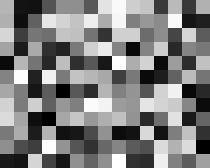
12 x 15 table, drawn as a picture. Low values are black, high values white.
Histogram: flat. Mirror symmetry: none. Average level on the scale: 50%. Slope: none. Ninth with the highest average: top middle.
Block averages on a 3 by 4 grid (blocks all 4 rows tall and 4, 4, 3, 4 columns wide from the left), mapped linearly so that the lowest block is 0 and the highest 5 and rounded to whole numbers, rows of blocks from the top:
0551 / 2231 / 0002
